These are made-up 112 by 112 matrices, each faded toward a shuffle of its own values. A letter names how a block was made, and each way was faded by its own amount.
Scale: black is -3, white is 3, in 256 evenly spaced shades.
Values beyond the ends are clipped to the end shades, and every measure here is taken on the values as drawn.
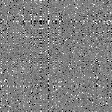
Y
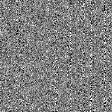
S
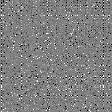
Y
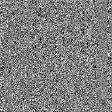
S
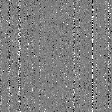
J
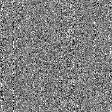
S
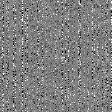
J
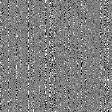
J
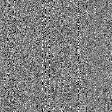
S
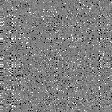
Y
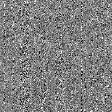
S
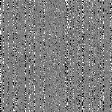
J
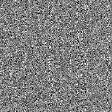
S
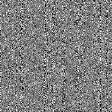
S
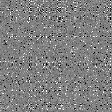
Y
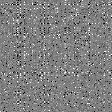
Y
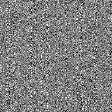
S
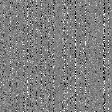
J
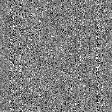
S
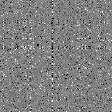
Y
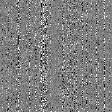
J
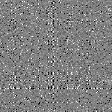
Y
